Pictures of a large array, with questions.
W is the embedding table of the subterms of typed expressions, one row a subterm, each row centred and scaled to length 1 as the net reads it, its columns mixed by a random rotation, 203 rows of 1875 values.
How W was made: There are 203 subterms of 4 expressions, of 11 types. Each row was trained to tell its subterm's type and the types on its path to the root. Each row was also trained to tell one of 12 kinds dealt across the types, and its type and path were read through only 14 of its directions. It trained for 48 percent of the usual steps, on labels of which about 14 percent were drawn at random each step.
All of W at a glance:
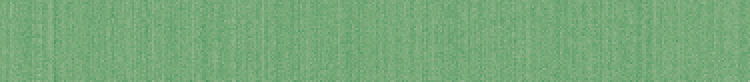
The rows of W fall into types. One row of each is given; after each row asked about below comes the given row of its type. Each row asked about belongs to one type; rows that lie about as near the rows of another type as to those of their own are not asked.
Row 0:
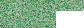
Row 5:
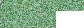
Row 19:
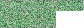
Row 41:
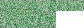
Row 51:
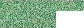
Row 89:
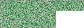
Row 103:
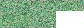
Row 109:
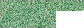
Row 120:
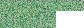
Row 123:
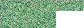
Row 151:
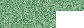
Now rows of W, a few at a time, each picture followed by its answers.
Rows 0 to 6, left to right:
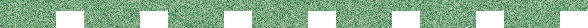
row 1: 151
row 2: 103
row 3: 0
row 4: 5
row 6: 51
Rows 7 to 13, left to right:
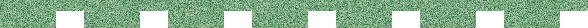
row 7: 103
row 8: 51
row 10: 19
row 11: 51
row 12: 41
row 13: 0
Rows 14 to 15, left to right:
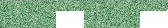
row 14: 0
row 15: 51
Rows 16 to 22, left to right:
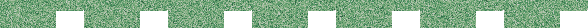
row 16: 0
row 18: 0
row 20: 5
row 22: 123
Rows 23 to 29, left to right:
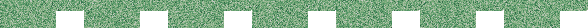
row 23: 89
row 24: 19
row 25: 51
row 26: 0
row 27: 5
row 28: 19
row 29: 5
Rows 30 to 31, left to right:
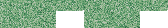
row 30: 109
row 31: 89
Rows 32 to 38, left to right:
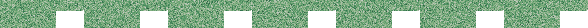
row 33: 123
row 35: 5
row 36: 5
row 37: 5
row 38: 19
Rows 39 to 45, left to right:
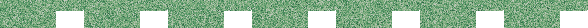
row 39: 123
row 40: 19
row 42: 120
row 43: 151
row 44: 5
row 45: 103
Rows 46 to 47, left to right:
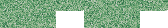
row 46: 151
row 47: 89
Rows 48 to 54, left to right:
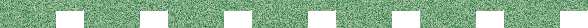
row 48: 103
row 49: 51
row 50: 89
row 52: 51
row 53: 41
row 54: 0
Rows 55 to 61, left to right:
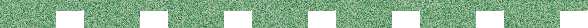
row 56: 120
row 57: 123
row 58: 89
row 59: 0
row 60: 109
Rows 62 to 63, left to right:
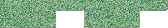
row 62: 103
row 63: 19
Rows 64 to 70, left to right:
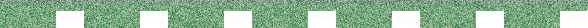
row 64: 120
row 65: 123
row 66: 103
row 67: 109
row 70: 103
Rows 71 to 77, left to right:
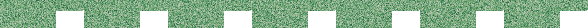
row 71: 89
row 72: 5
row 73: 19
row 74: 5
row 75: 41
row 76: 0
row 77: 5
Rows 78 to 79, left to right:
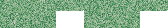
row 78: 123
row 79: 89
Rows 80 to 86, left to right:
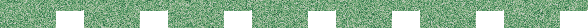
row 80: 151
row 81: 109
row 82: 109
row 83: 103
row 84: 41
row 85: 41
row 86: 0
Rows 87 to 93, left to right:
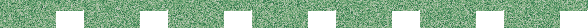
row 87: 120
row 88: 51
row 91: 120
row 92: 41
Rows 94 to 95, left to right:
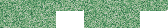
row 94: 120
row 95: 5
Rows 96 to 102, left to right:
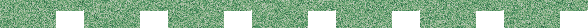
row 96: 41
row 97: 51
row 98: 103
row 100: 5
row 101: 89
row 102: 89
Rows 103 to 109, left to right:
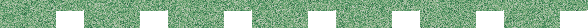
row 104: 109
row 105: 0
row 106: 151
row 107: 120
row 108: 0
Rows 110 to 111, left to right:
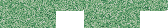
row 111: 89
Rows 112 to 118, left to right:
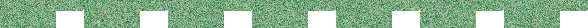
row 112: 103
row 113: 5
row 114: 0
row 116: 123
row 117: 89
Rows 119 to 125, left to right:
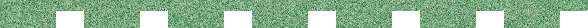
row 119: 120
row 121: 103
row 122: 41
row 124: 109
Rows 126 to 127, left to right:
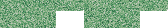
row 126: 89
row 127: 103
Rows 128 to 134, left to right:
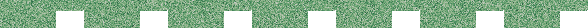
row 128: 41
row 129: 120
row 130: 120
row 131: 151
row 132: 0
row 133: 151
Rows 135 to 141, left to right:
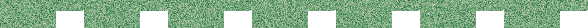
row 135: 151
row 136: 103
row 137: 89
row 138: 109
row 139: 19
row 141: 120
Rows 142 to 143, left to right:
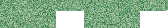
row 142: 151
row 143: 151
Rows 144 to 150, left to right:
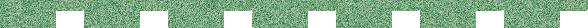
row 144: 0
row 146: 109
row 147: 89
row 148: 19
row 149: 109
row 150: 151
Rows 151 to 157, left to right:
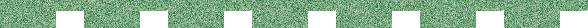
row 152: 103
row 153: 89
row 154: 151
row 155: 109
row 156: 5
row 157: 109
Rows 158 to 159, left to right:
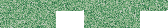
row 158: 89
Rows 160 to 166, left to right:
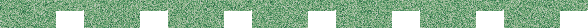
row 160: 123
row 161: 19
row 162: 89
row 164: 0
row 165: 19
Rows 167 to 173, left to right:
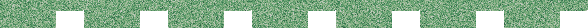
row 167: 51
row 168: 41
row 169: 89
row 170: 0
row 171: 51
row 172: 0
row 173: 19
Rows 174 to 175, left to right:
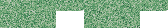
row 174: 19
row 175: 5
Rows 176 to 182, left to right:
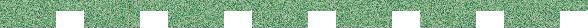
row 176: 5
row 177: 103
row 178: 123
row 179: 51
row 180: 120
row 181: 41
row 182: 151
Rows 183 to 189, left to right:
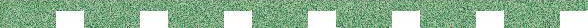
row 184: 19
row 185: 103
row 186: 103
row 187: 19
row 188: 109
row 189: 109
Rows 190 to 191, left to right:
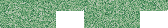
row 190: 0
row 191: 103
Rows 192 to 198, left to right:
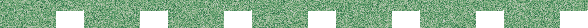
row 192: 120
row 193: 41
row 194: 120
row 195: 123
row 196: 120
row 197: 89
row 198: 0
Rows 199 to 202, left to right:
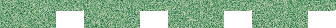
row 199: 123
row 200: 5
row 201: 109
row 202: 109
